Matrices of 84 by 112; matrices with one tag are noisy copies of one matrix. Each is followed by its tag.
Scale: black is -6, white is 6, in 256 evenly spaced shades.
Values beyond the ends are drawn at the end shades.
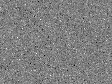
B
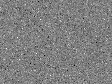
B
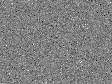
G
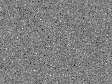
B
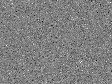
G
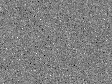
B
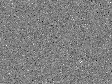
G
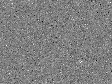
G
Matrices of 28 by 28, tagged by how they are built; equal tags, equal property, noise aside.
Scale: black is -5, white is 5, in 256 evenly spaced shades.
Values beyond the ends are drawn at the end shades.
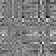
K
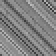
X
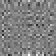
K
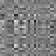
K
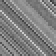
X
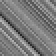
X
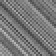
X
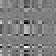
K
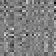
K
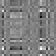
K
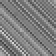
X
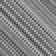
X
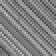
X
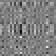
K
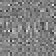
K
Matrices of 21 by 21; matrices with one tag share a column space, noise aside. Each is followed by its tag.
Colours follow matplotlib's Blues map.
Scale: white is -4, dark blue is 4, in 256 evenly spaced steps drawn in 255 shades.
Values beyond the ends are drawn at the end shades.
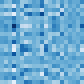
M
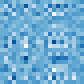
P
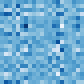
M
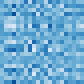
M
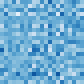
M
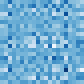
P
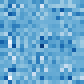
P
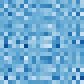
P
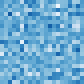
M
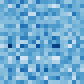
P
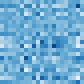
P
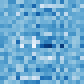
P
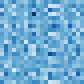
M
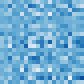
P
